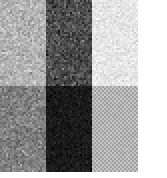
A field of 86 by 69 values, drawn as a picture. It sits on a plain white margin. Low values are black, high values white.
It is made of 2 by 3 panels. Panel 1,1: high, fine-grained. Panel 1,2: low, fine-grained. Panel 1,3: very high, fine-grained, faint in contrast. Panel 2,1: middling, fine-grained. Panel 2,2: very low, fine-grained, faint in contrast. Panel 2,3: high, checkered.
